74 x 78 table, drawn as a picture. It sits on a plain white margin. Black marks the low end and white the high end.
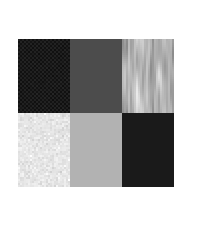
The table splits into 2 rows of 3 panels. Panel 1,1: very low, checkered, faint in contrast. Panel 1,2: low, flat. Panel 1,3: high, streaked downward. Panel 2,1: very high, fine-grained, faint in contrast. Panel 2,2: high, flat. Panel 2,3: very low, flat.
